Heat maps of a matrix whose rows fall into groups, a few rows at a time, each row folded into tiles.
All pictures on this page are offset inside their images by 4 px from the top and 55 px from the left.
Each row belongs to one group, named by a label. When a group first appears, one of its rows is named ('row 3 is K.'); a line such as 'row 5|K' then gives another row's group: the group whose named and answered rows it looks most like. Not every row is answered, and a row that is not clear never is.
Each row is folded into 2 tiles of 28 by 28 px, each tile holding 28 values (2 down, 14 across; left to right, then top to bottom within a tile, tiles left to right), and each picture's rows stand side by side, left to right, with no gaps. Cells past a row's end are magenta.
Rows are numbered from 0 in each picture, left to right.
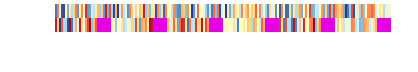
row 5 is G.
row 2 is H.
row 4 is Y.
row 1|Y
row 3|Y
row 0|Y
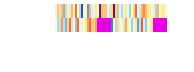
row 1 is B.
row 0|H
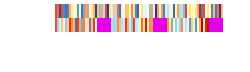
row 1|H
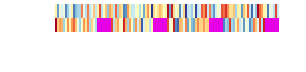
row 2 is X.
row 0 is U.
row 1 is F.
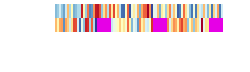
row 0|U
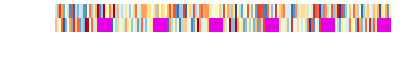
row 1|B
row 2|G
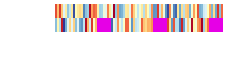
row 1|H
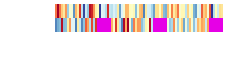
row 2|X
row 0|X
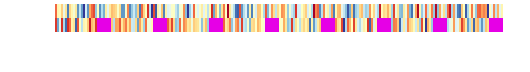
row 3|F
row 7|B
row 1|F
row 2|U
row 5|U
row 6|U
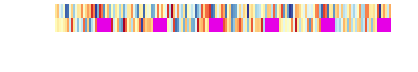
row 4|G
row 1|H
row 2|X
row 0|G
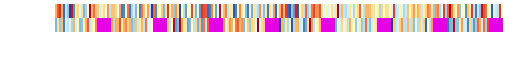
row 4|G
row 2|X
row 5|B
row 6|G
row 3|F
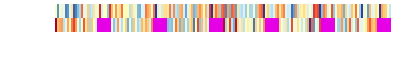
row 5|H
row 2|B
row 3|X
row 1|X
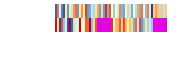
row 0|Y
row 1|F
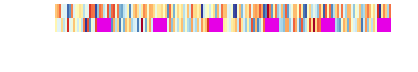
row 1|B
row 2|Y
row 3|G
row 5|B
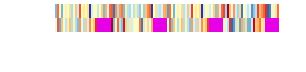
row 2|Y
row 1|X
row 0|Y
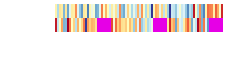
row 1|F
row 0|H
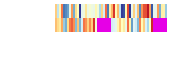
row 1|G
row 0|H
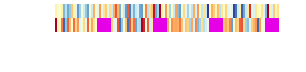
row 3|U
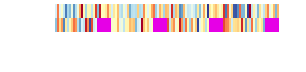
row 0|U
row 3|F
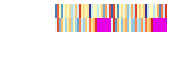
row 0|Y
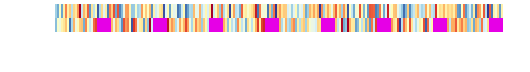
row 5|X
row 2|U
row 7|F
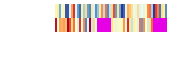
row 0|F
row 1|G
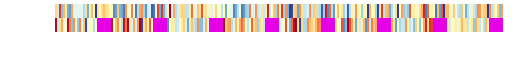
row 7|B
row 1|H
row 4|H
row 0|F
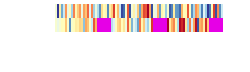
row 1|G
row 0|Y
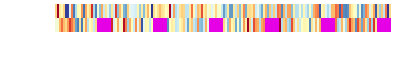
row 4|X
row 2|B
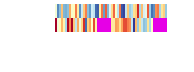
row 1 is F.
